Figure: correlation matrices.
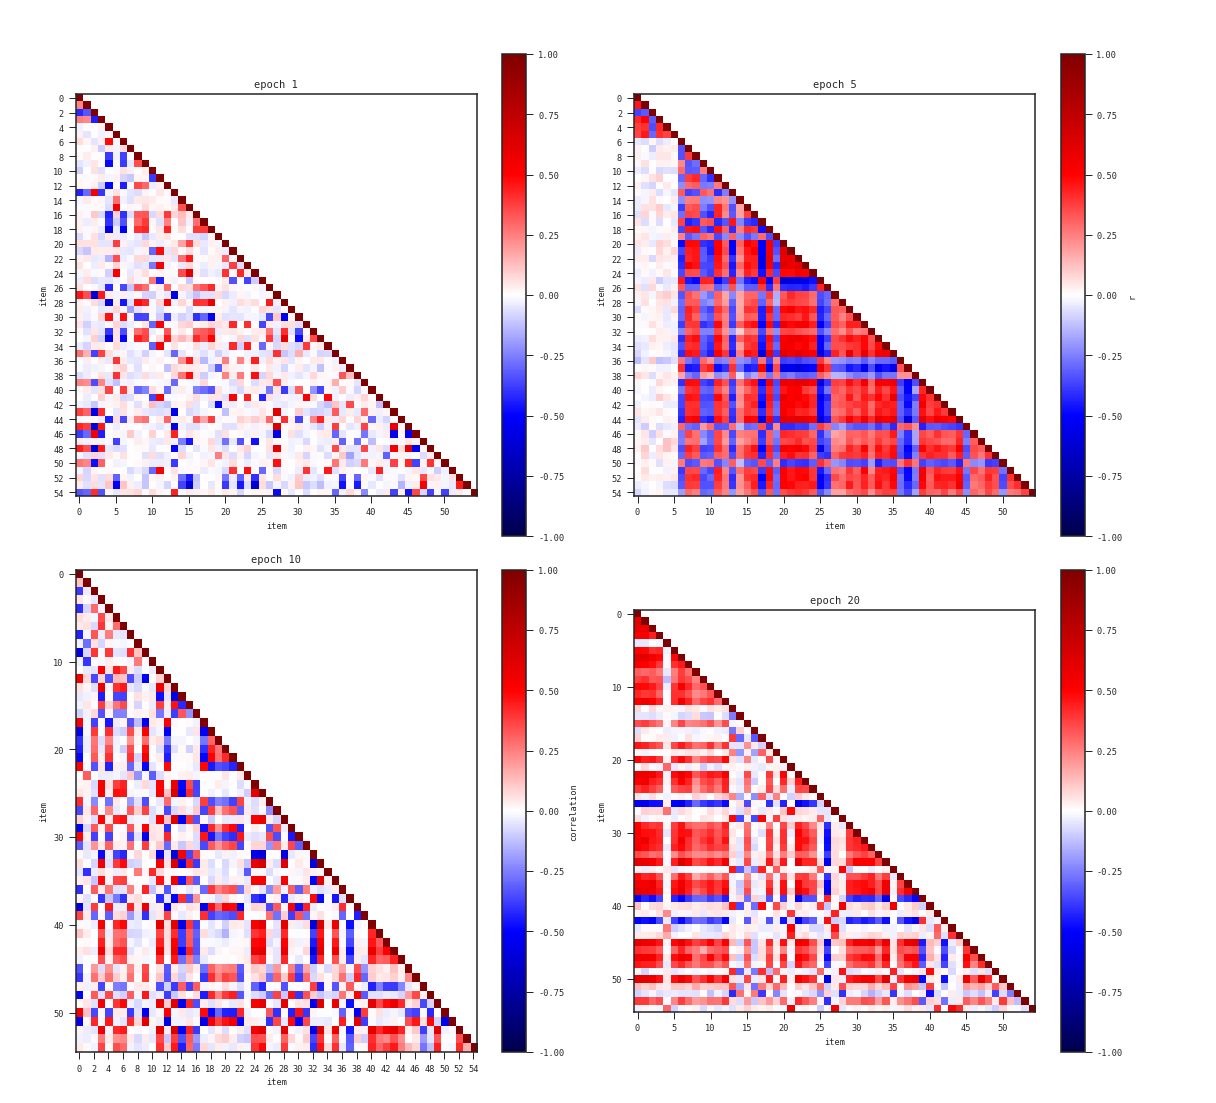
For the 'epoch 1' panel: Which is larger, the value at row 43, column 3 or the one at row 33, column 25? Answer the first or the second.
the first
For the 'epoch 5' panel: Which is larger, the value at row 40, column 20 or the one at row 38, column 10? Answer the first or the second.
the first
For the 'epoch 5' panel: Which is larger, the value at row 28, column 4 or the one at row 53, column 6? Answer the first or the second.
the first
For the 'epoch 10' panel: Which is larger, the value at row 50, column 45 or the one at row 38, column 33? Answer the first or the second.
the second
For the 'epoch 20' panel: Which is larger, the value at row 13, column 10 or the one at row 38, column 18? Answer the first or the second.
the second
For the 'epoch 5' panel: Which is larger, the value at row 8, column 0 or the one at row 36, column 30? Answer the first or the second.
the first
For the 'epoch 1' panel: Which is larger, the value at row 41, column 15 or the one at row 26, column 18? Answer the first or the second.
the second
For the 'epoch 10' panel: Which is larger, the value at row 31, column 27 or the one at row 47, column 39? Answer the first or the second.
the first
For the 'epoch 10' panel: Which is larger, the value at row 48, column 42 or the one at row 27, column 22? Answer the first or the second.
the first
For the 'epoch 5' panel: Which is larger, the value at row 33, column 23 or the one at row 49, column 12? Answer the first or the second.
the first
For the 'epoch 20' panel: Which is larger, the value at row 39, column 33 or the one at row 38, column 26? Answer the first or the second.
the first
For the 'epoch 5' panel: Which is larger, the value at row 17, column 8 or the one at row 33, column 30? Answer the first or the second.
the second
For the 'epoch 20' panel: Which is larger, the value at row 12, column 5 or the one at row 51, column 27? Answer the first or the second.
the first
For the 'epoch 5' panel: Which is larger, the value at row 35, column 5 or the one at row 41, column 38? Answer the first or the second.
the first
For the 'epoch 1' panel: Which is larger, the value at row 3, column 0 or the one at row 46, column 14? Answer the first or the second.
the first
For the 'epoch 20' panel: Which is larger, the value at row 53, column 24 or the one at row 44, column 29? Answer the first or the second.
the first
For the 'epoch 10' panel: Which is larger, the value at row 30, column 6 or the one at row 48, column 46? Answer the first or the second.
the second
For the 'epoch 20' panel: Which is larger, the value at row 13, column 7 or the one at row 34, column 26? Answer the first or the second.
the first
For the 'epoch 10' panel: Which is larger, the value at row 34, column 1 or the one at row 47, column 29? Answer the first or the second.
the second
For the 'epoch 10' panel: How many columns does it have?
55
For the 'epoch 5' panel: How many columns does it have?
55
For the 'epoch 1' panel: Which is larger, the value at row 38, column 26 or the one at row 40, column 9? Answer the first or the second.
the first
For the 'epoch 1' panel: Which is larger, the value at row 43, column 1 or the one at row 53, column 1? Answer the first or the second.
the first
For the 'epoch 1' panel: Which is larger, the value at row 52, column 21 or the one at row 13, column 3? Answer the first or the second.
the first
